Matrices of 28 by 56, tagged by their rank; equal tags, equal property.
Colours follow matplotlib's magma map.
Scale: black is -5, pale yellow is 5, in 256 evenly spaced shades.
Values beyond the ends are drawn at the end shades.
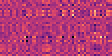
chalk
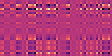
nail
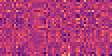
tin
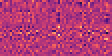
tin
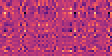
chalk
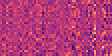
tin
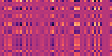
nail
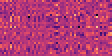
tin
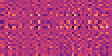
chalk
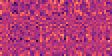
tin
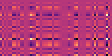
nail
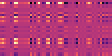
nail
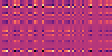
nail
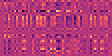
chalk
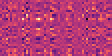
chalk
